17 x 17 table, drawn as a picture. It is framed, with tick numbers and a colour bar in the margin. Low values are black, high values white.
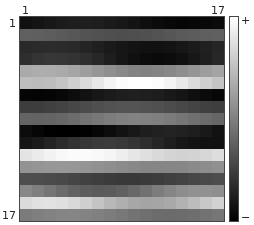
The bottom left is the ninth with the highest average. On average the colour sits 40% of the way up the scale. The grain runs across in streaks.
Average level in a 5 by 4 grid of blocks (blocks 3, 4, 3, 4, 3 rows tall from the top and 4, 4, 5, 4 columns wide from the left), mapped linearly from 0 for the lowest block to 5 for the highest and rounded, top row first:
1 0 0 0
3 3 3 3
1 1 2 1
4 4 3 3
5 4 4 5
